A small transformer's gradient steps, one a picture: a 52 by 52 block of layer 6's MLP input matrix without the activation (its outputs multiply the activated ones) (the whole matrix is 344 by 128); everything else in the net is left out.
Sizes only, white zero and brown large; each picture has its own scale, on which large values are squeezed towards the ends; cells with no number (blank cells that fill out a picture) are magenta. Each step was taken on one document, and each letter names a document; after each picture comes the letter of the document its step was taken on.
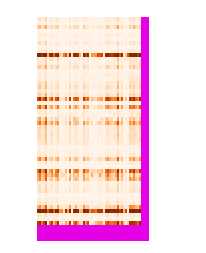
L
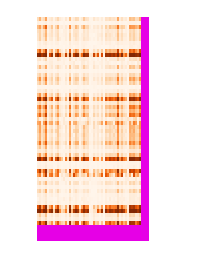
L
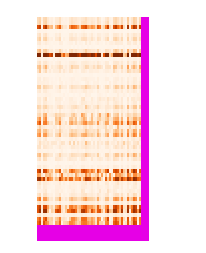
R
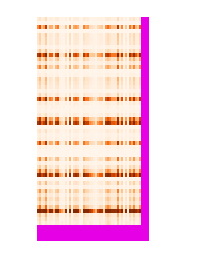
L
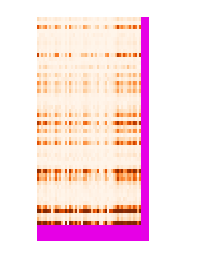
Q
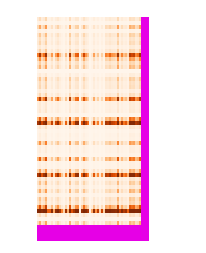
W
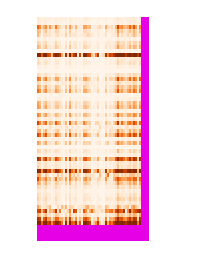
Q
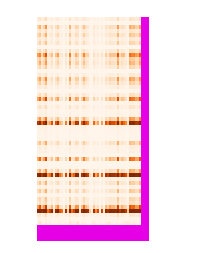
W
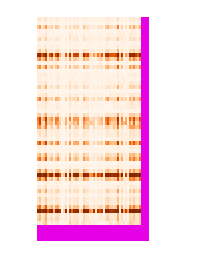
L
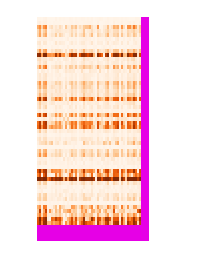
R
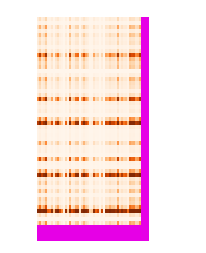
W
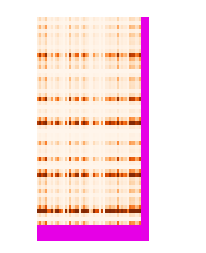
W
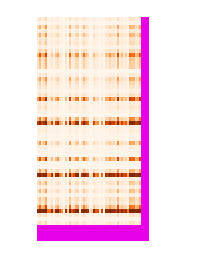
W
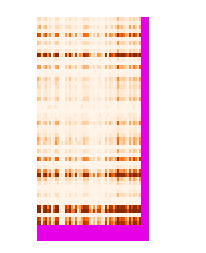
Q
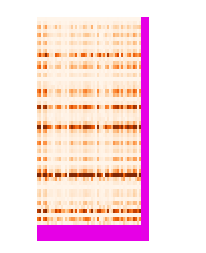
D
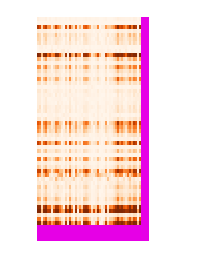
Q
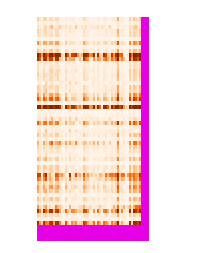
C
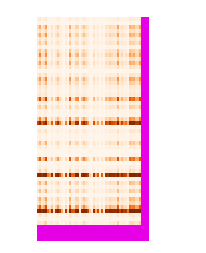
W
